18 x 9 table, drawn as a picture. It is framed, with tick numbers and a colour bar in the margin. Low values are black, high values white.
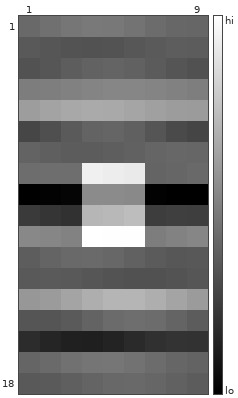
Odd patch: higher, in the centre. Slope: none. Ninth with the highest average: centre. Roughest part: centre.
